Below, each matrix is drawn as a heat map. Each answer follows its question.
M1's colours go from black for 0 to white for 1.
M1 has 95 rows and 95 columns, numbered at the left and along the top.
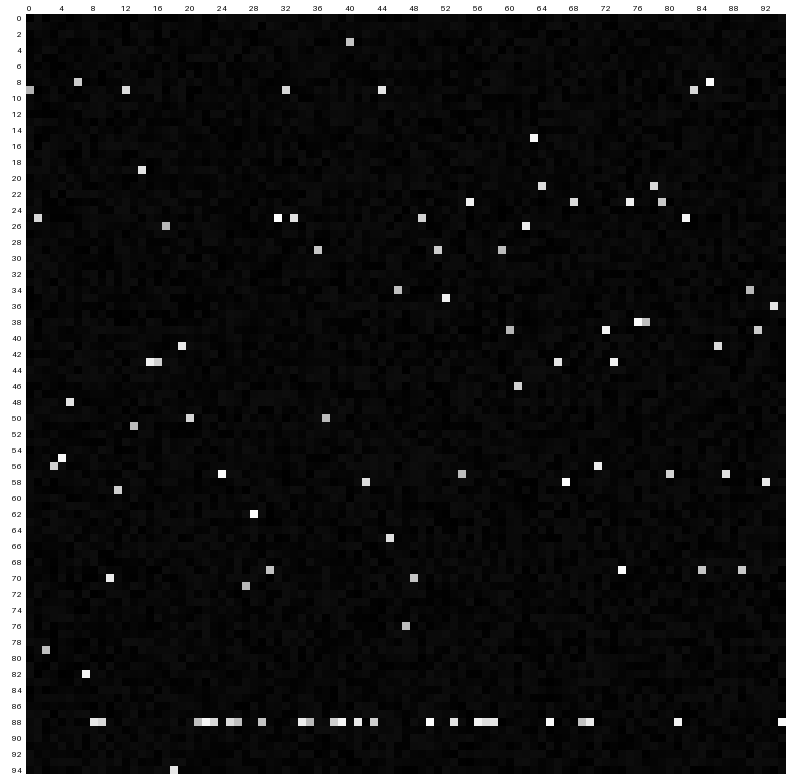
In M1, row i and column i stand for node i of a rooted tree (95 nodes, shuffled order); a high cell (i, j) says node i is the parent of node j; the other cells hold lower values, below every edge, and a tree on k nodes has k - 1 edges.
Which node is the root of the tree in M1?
88
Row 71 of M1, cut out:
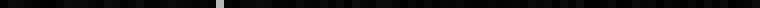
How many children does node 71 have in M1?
1
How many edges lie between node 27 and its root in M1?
3
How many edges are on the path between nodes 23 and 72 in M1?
3
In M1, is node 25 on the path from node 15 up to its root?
no
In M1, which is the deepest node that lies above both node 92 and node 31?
88
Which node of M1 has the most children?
88
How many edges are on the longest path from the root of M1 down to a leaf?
3
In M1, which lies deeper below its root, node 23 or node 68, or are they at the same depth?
node 68
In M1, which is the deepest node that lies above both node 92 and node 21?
88
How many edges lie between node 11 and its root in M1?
3
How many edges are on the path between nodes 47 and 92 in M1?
5
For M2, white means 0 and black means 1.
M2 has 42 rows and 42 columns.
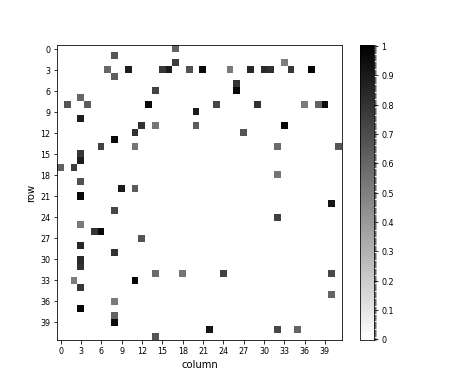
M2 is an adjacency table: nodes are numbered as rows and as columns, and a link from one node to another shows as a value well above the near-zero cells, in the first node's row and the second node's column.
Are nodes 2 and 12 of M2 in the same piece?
yes
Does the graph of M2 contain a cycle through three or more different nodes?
no
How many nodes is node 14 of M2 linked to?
4
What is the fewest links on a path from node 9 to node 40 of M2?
5
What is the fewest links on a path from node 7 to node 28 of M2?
2
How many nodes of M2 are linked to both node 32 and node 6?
1
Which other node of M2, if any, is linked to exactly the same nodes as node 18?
node 24
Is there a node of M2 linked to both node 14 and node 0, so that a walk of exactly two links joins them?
no
